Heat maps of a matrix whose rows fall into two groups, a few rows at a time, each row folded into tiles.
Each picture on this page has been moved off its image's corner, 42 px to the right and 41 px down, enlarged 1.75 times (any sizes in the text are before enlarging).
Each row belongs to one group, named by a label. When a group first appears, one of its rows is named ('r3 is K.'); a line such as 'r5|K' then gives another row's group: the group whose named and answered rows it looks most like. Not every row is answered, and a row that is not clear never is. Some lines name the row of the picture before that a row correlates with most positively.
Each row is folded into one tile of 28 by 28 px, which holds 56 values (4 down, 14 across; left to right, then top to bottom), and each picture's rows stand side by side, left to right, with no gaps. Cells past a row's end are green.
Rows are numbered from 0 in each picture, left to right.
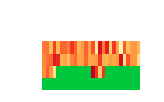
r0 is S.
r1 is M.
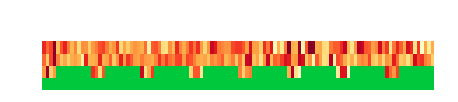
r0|S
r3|S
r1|M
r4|M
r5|S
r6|S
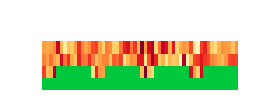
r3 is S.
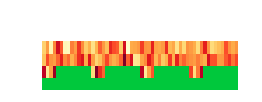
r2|M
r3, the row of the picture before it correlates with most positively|0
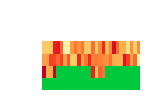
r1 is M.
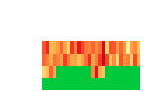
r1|S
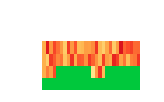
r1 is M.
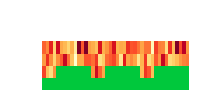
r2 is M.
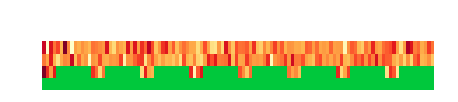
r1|M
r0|M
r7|S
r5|S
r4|M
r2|S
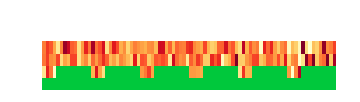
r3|M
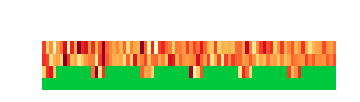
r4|S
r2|S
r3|M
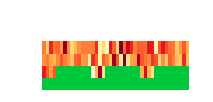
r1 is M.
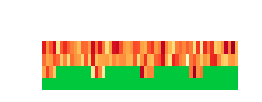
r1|S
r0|S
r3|M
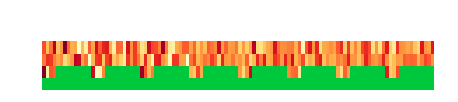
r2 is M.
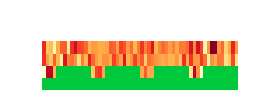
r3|S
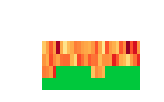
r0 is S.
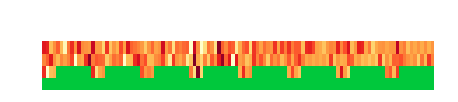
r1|M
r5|S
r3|S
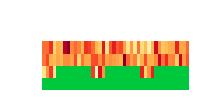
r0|S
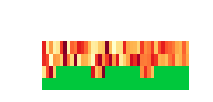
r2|S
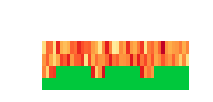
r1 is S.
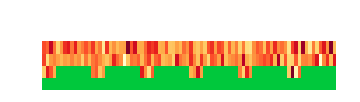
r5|M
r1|M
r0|S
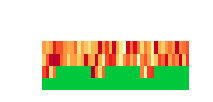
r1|M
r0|S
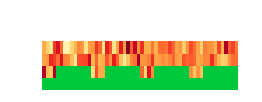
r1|M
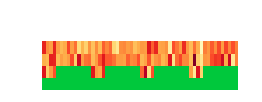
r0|M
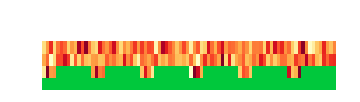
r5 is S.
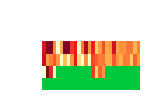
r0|S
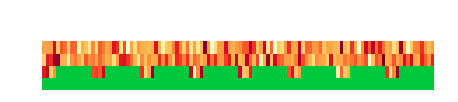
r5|S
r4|M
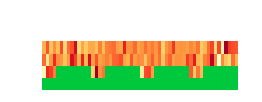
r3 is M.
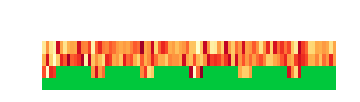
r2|S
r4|M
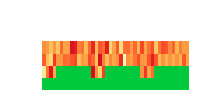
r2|S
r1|M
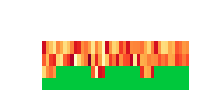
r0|M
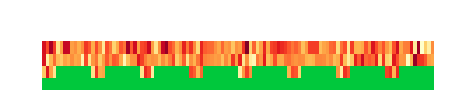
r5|S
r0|S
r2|S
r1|M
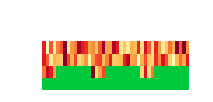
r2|M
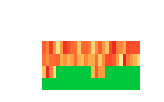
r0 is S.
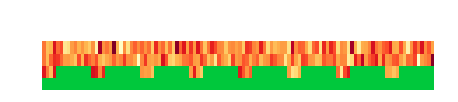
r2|M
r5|M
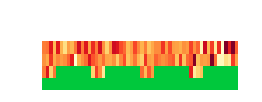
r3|M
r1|S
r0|M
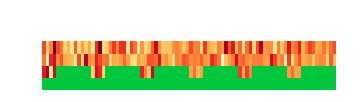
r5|S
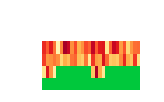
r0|S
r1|S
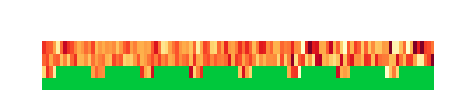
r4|S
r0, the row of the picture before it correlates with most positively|0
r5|S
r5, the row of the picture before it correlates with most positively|0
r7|M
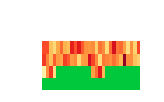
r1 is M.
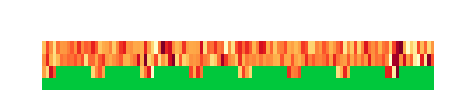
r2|S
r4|S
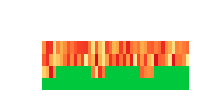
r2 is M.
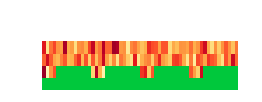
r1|S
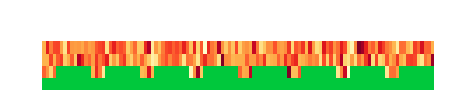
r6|S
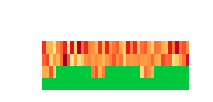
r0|M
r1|M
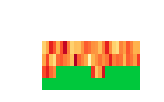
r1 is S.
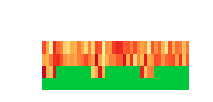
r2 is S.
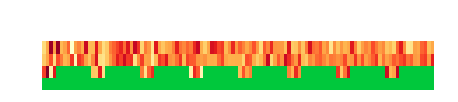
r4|M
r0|M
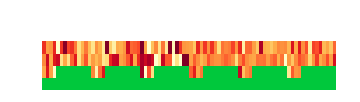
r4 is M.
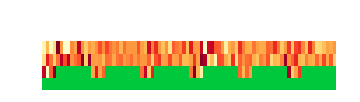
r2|M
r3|S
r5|M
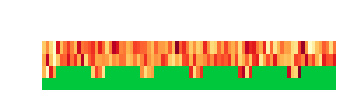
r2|M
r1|S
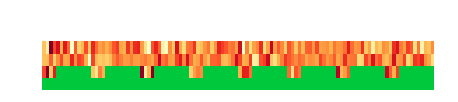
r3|M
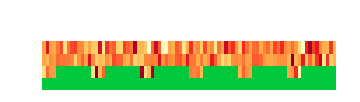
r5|S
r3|M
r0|M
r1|M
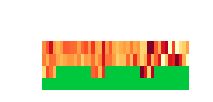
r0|S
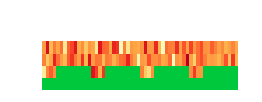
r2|M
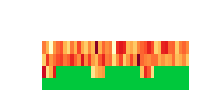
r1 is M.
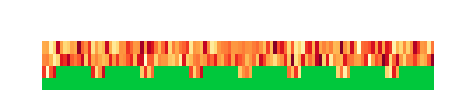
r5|S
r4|M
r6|M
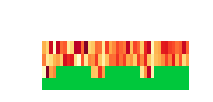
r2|S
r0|M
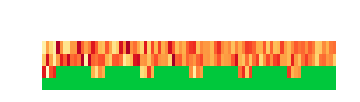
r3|M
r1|M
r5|M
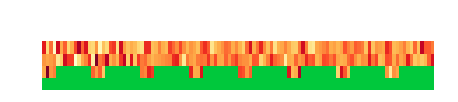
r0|M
